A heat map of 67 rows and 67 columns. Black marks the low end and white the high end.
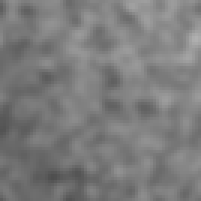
There is an overall slope up to the top right. The top right is the ninth with the highest average. The texture is blotchy. No row or column stands out.
